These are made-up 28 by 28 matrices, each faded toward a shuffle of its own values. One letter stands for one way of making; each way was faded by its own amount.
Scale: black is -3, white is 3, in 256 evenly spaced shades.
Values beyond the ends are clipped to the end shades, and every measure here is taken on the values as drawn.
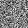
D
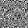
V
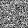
D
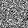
D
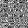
V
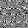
V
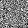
D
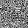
D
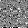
V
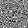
V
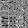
V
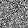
D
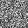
D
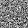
D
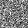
D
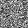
D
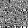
V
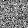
D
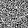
D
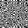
V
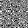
V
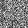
D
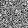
D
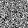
D
